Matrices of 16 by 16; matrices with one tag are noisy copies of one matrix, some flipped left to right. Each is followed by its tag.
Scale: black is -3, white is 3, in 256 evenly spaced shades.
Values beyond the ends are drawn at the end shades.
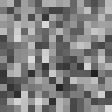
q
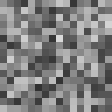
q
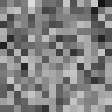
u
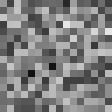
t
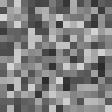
t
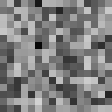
q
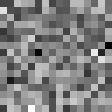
u
